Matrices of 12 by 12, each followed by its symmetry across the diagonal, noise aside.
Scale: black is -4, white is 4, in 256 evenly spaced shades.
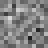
symmetric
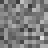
neither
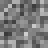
symmetric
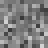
neither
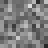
neither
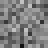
neither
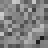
symmetric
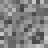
symmetric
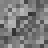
symmetric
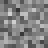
neither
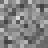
symmetric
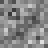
symmetric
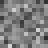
neither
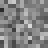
neither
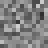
neither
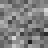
neither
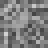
symmetric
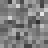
neither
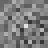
symmetric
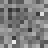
symmetric
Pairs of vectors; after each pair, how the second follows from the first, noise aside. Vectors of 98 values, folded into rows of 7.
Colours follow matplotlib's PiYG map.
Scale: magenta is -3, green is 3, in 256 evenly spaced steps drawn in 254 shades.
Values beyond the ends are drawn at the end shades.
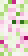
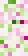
sign-scrambled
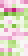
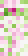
sign-scrambled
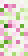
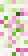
wrapped around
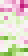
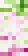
negated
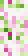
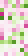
wrapped around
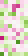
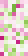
sign-scrambled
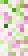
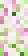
wrapped around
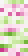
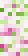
sign-scrambled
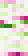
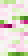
negated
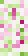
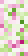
sign-scrambled
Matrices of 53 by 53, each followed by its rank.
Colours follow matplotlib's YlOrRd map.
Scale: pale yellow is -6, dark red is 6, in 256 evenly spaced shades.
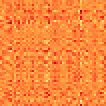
five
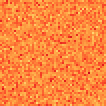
full rank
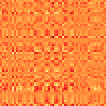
three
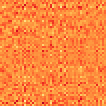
five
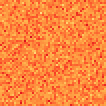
full rank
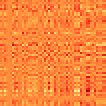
three
